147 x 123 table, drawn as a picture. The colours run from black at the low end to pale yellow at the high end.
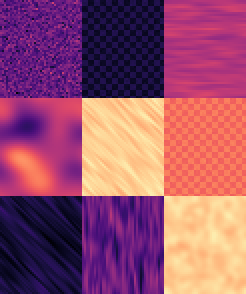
The table splits into 3 rows of 3 panels. Panel 1,1: low, fine-grained. Panel 1,2: very low, checkered, faint in contrast. Panel 1,3: middling, streaked across, faint in contrast. Panel 2,1: middling, smooth, strong in contrast. Panel 2,2: very high, slanting down to the right, faint in contrast. Panel 2,3: high, checkered, faint in contrast. Panel 3,1: very low, slanting down to the right, faint in contrast. Panel 3,2: low, streaked downward. Panel 3,3: very high, blotchy, faint in contrast.
